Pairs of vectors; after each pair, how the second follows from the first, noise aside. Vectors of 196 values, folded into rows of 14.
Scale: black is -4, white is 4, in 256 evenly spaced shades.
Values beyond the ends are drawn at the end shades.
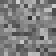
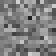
copied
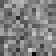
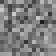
wrapped around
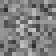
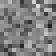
wrapped around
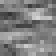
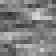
copied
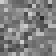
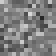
copied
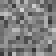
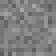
shrunk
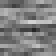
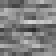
copied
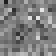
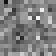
copied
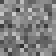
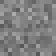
shrunk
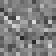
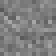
shrunk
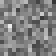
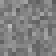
shrunk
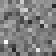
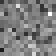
reversed
